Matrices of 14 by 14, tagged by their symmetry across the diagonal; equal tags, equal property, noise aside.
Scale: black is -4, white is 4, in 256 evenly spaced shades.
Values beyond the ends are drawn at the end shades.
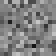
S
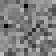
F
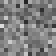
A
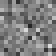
A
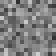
A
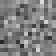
A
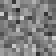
A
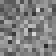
F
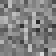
S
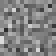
S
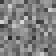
S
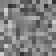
A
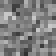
A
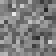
S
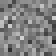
S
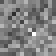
F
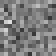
S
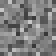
F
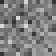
F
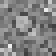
F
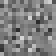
A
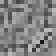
F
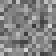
F
